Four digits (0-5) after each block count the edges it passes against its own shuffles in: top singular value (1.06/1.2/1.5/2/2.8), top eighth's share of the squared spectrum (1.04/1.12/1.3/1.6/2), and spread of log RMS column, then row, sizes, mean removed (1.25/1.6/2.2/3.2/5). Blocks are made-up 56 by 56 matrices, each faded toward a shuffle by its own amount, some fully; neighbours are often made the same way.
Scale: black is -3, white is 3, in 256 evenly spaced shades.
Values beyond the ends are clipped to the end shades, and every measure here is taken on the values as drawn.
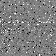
3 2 0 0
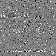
3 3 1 1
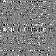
4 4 2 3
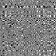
4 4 2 3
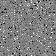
1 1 0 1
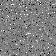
2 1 0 0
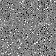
3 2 1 0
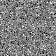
0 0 0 0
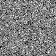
0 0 0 0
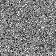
0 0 0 0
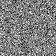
0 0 0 0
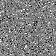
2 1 0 0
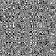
4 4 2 2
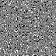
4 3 1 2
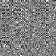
4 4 2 3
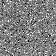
1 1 0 0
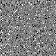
3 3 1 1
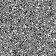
1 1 0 0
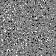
2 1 0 0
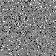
3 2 0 1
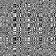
5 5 3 3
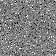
0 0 0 0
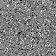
0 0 0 0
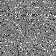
1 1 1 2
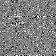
2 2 1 2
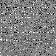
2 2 1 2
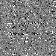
1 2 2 2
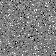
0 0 0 0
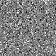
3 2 1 0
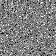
2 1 0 0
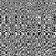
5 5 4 3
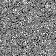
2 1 0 0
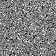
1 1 0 0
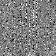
1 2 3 0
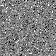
1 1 0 0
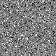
0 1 0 0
